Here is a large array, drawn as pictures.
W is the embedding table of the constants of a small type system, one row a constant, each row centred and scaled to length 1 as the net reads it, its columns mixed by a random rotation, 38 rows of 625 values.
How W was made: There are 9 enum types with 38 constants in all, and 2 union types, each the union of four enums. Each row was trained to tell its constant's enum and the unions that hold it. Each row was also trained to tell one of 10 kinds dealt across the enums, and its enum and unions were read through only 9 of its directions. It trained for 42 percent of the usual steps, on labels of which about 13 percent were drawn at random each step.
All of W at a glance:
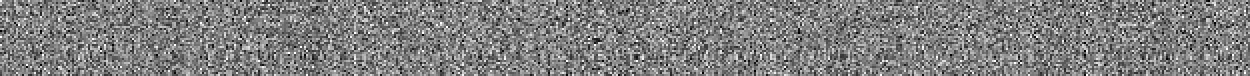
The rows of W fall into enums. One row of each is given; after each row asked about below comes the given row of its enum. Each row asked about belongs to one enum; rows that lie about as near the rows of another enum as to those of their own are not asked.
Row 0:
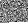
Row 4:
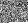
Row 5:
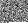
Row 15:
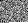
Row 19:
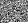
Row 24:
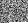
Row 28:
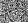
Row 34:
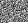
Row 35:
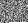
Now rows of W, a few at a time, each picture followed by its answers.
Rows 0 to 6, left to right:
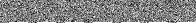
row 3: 15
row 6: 15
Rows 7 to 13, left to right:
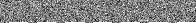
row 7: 35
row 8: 24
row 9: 4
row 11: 34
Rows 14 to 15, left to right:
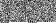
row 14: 5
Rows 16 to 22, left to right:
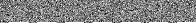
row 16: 15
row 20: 34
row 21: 35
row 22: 0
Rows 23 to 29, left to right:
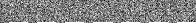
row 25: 35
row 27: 28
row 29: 28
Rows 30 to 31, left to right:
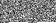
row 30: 34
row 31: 28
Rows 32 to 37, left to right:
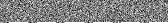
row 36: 5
